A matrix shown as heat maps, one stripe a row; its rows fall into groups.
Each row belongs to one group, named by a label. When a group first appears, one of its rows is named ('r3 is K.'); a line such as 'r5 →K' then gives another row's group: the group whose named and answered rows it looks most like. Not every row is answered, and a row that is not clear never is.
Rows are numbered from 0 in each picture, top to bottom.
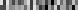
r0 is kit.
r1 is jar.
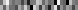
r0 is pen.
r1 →jar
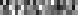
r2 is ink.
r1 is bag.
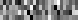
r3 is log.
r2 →ink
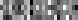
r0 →log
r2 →log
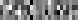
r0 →log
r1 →pen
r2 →ink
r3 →jar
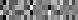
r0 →jar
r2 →log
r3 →jar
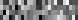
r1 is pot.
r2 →jar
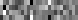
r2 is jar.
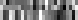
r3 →bag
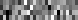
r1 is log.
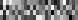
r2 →kit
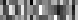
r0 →jar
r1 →bag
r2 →bag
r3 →jar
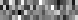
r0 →bag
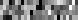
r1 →pot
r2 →log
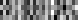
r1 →ink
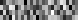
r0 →jar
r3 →ink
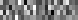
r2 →kit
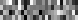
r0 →pen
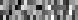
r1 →pot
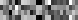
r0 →pot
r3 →pot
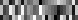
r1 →bag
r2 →bag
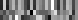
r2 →jar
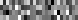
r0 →kit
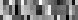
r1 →pot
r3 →pen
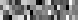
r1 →pen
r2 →log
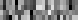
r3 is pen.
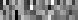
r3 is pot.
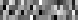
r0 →bag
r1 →jar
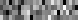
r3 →log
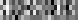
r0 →kit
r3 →pot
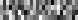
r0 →kit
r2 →pen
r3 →bag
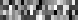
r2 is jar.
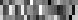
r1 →bag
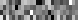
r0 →pot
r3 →kit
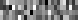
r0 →jar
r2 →log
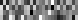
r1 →kit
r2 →log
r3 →bag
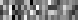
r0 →log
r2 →pen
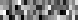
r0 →ink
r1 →pot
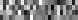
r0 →bag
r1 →kit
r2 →pen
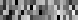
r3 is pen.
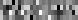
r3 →log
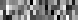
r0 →jar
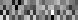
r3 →kit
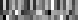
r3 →jar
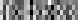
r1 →kit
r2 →jar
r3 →kit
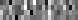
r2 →log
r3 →pot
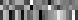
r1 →log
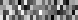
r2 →bag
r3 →kit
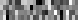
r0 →pot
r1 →log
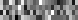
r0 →bag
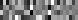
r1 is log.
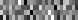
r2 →log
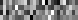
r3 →log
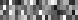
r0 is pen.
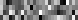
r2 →bag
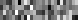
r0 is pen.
